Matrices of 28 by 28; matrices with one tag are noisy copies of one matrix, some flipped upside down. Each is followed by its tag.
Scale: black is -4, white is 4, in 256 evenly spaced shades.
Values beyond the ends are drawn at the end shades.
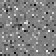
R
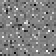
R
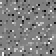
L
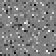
R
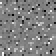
L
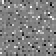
L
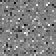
R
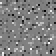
L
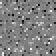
L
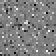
R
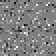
R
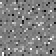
L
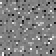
L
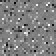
R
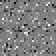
R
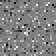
R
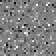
R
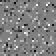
R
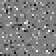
R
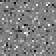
R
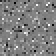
R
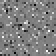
R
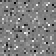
R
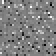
L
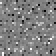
L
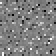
L
